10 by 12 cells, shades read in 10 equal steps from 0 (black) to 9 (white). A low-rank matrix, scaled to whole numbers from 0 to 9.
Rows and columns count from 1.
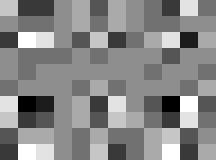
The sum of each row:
54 57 61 54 57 58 50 57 59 64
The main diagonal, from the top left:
7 4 8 4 5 6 8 6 6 9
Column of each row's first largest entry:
11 5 2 1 1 6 11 11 10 2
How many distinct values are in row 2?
3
